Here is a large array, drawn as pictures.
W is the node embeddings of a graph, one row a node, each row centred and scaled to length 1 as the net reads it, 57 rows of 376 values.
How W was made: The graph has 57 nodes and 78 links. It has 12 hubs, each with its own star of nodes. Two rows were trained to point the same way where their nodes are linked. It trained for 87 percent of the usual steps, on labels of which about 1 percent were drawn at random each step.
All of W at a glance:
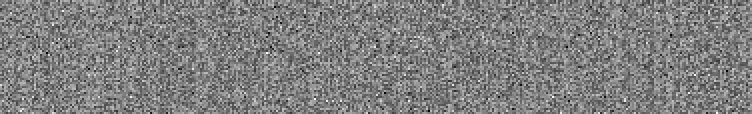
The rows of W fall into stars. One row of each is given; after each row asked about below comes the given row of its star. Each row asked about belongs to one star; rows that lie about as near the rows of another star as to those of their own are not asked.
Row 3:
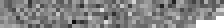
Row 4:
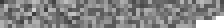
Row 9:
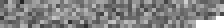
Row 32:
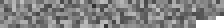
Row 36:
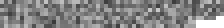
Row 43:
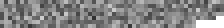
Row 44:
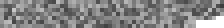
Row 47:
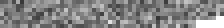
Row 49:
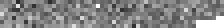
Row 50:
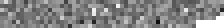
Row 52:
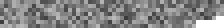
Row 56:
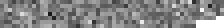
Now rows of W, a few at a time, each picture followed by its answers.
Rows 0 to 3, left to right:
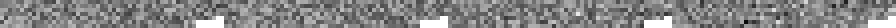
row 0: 49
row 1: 56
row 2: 32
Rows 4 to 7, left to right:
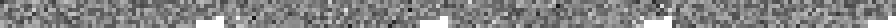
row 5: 49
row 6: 44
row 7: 4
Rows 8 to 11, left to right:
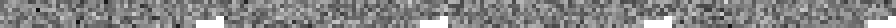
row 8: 9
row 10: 50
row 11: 3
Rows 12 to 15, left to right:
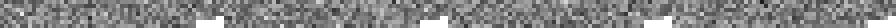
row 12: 56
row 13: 43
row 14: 44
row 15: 49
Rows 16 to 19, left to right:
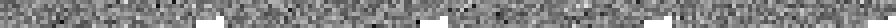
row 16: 47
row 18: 32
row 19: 36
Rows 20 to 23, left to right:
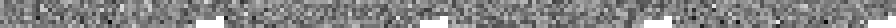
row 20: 3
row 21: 32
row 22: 3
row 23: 3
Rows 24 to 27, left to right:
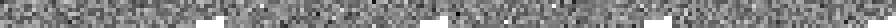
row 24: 4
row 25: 52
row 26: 47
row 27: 44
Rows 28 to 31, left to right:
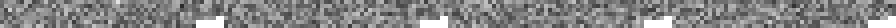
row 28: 56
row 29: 4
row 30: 4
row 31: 49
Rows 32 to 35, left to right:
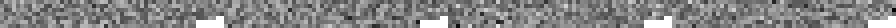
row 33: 9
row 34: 56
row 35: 47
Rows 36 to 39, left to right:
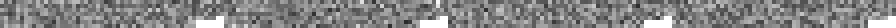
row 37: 44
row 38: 52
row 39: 47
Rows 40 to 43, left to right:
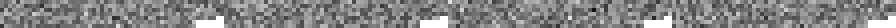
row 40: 43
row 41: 32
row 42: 44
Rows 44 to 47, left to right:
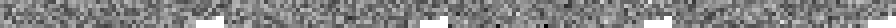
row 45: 9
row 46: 50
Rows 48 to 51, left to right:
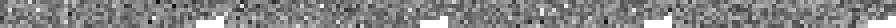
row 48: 9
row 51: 43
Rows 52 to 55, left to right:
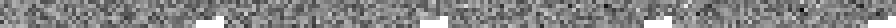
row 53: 47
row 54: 32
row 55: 52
